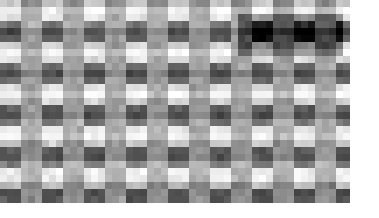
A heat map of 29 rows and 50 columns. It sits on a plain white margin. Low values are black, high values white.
Stripes: horizontal, repeating 5 times. Slope: none. Ninth with the lowest average: top right. Odd patch: lower, in the top right.
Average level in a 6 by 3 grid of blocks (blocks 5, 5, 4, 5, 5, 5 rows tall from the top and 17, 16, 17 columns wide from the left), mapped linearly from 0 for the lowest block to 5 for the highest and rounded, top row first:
550 / 550 / 444 / 333 / 333 / 444
